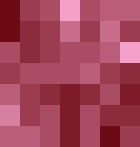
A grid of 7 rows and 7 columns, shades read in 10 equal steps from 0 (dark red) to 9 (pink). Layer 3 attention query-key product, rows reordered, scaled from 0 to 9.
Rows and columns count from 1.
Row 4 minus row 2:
3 2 1 -2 2 -3 -1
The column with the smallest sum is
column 2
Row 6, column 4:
1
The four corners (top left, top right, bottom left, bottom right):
0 5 5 3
